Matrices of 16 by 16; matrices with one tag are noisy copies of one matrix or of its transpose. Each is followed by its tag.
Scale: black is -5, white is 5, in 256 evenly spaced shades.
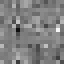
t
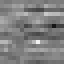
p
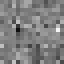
t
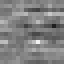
p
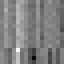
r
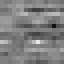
p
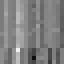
r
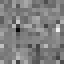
t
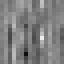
p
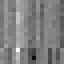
r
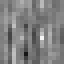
p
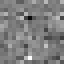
t
